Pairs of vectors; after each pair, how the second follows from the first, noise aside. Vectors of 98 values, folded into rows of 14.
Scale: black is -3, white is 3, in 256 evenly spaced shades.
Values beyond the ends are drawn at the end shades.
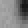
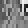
sign-scrambled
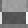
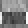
copied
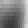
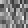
shuffled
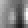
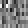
shuffled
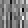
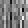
copied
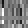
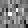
shuffled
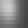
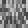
shuffled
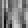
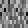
shuffled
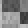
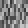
shuffled
